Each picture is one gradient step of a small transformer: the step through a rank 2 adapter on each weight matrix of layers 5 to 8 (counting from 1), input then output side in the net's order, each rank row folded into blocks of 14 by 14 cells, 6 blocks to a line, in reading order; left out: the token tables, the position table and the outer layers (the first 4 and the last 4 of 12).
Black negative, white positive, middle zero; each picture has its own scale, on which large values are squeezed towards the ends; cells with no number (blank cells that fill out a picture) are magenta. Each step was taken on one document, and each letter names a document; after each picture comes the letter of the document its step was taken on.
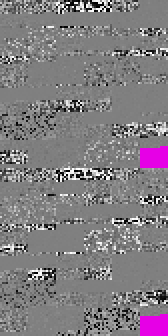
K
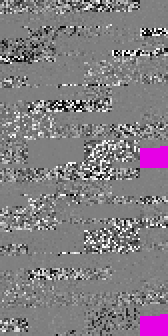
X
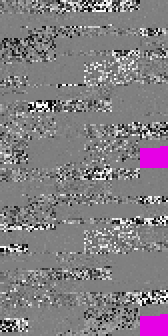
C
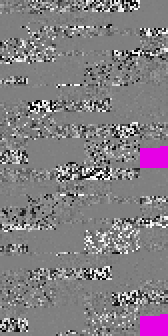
X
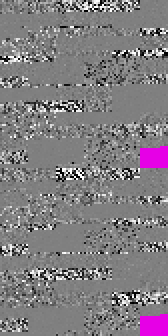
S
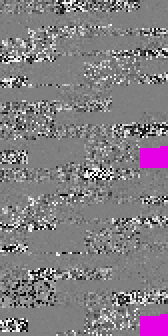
S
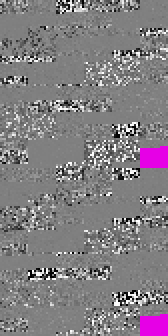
X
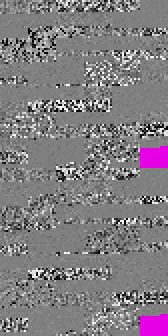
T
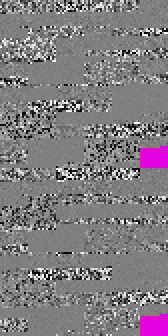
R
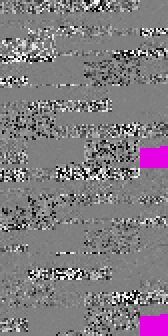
S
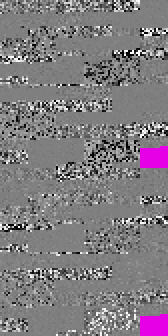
S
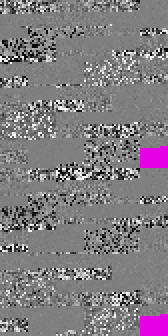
X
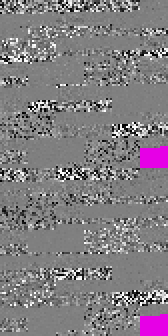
R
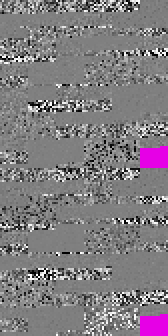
R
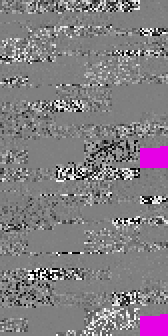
R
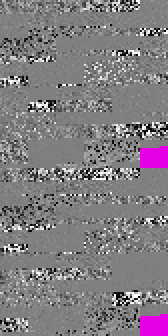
C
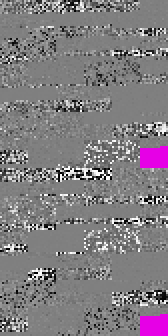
K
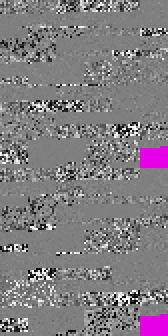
X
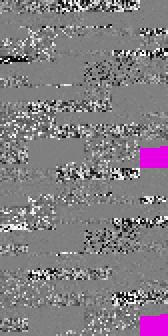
T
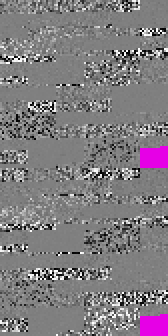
S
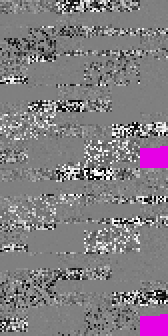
K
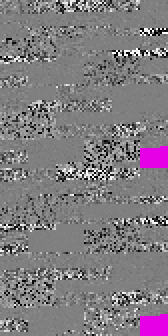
R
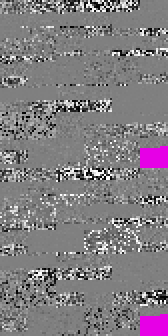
K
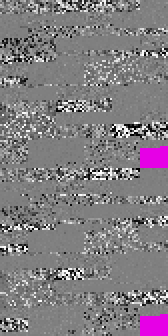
C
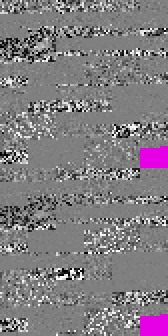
R
